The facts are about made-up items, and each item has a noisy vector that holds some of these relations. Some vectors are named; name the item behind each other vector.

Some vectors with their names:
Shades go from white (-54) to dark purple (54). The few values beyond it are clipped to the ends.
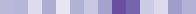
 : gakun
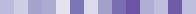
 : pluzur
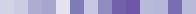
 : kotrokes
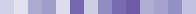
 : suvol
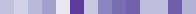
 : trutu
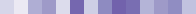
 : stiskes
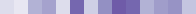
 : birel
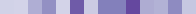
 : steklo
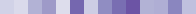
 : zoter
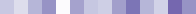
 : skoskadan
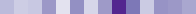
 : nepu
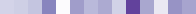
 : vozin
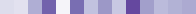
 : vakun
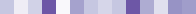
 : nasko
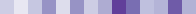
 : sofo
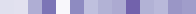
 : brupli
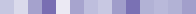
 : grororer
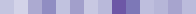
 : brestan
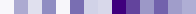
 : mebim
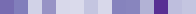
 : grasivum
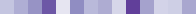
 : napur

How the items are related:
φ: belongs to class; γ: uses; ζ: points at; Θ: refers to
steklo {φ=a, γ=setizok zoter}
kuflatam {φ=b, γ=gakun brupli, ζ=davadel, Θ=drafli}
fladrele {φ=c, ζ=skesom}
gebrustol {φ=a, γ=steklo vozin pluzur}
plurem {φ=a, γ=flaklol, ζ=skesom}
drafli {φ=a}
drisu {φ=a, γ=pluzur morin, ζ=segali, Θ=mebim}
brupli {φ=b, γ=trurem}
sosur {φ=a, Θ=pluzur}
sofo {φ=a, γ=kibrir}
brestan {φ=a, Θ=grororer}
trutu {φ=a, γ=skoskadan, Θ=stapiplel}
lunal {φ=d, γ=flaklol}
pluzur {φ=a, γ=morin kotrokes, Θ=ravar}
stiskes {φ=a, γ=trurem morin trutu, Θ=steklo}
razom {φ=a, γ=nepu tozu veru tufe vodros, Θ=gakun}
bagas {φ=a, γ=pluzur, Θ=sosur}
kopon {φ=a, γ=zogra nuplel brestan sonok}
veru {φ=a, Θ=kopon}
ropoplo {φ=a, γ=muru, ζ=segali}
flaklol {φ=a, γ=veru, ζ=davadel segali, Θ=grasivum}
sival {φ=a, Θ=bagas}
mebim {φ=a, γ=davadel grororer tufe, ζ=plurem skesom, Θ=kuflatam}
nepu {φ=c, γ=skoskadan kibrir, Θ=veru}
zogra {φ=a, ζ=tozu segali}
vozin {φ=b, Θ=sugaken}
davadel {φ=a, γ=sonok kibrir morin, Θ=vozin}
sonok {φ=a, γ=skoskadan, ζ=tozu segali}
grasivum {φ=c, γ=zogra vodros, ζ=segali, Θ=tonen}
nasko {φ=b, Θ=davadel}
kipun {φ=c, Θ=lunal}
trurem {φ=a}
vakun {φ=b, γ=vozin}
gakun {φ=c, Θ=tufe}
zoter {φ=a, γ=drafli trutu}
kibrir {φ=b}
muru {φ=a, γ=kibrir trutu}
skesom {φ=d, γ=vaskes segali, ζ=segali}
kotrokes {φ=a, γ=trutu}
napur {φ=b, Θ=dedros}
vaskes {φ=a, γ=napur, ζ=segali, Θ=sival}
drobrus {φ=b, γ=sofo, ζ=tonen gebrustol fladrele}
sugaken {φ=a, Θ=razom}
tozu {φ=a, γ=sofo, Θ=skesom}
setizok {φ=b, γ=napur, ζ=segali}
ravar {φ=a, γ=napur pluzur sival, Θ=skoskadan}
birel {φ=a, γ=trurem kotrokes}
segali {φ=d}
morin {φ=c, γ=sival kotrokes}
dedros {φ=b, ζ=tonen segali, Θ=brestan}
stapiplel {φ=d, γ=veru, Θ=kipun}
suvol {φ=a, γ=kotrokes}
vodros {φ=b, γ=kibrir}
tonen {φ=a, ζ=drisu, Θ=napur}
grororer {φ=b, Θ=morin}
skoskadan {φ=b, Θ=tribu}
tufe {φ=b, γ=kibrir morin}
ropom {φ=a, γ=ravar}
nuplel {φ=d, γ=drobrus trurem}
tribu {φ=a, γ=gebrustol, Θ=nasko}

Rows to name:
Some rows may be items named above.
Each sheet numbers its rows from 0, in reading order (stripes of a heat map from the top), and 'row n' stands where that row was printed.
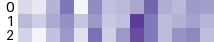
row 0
brupli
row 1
brestan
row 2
kopon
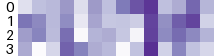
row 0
drafli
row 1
vaskes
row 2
setizok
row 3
tonen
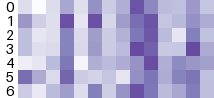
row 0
razom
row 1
kipun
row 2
sugaken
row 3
veru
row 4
kuflatam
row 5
flaklol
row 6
muru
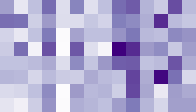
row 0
sosur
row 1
grasivum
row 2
vodros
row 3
fladrele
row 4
trurem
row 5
drisu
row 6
vozin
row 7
tufe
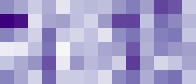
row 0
ropoplo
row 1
segali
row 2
flaklol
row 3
kuflatam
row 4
napur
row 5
flaklol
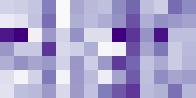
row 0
kibrir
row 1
kuflatam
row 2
skesom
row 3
dedros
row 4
morin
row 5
drobrus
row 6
drafli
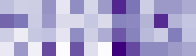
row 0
nepu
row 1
grasivum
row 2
davadel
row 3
plurem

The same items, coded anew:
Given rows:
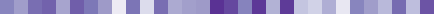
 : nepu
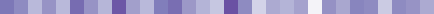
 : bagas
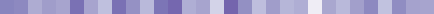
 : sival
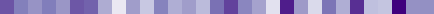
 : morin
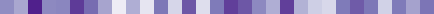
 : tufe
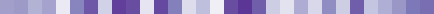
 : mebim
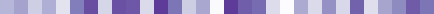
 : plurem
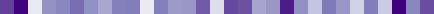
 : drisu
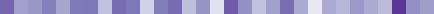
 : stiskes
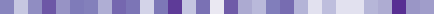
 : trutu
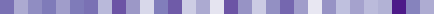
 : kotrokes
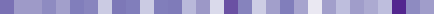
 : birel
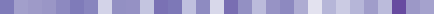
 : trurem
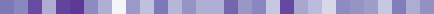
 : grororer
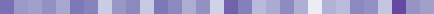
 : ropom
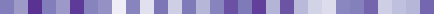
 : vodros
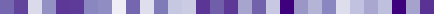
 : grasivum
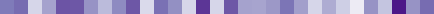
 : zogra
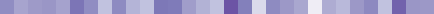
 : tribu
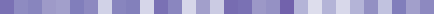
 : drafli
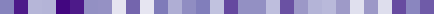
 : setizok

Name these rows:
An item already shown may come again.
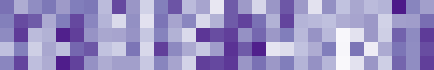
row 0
kotrokes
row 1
kuflatam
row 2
segali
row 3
fladrele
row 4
segali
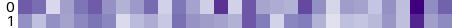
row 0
flaklol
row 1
sugaken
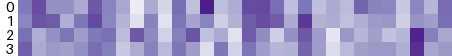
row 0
drobrus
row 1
kuflatam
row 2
kotrokes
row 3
brestan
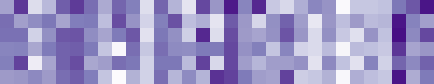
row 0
skesom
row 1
kotrokes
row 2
ropoplo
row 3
kipun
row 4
vaskes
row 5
gakun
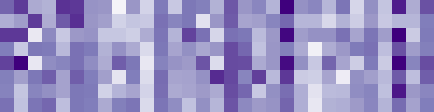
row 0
dedros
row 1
skoskadan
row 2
tonen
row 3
davadel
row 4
drisu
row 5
nepu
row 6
razom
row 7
muru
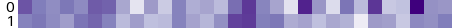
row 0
morin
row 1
nuplel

